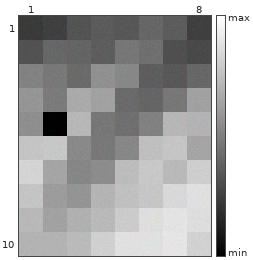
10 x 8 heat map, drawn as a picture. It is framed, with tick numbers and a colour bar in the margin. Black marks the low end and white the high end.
Slope: up to the bottom. Ninth with the highest average: bottom right. Calmest part: bottom right. Grain: diagonal, up to the right. Lone odd cells: 1, lower than its neighbours.
